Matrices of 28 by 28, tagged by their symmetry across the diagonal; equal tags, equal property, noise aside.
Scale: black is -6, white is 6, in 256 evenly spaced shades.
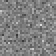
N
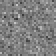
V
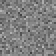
N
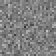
N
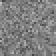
V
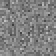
N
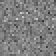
N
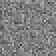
V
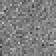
N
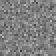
V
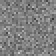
V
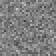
N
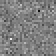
V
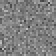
V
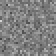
N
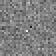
V
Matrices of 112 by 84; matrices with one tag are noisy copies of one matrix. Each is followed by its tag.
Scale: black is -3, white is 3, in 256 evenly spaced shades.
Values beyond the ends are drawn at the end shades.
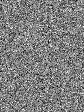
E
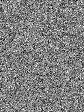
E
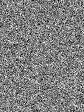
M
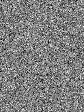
E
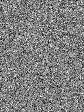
E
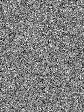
E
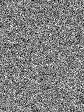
M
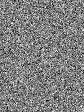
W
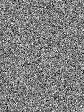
W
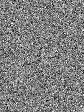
W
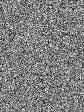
E
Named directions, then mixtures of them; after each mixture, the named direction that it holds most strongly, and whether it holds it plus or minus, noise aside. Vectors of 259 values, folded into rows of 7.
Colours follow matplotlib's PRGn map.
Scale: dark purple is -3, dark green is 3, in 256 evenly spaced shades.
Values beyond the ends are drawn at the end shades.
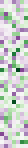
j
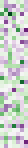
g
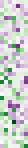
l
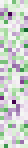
j, minus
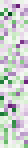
l, plus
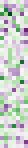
g, plus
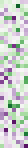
l, minus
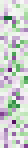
l, minus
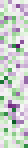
l, plus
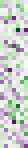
l, minus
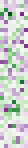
g, plus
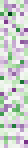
g, plus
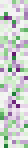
j, minus
